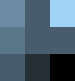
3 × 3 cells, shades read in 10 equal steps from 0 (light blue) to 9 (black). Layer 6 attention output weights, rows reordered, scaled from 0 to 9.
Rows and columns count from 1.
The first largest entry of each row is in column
2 2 3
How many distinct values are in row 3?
3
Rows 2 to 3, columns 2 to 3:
5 5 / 7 9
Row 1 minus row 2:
-1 0 -5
